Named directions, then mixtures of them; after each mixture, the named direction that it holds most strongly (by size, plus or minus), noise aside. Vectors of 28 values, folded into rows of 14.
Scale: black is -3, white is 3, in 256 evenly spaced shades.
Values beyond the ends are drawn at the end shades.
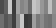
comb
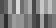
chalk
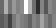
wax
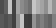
comb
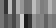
comb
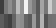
wax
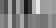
wax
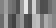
chalk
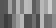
chalk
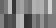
comb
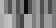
wax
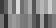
chalk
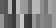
comb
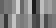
chalk
